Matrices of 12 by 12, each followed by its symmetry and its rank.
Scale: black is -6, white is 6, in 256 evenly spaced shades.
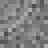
symmetric, full rank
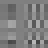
neither, rank one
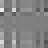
neither, rank one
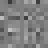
neither, rank two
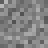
symmetric, full rank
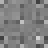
symmetric, rank two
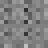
neither, rank two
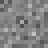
symmetric, full rank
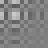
symmetric, rank one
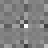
symmetric, rank two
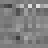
neither, rank two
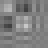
symmetric, rank one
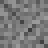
symmetric, full rank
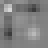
symmetric, rank two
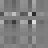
neither, rank one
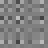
symmetric, rank one
